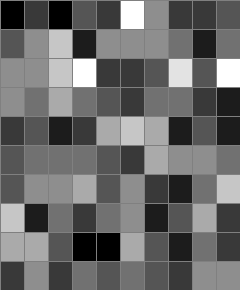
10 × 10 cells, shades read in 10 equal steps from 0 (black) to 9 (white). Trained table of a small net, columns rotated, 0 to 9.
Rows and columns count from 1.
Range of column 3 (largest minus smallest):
7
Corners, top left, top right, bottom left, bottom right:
0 3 2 5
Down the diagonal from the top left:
0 5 7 4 6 2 2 3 4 5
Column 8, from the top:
2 4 8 4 1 5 1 3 1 2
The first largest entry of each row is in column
6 3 4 3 6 7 10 1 1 2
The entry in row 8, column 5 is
4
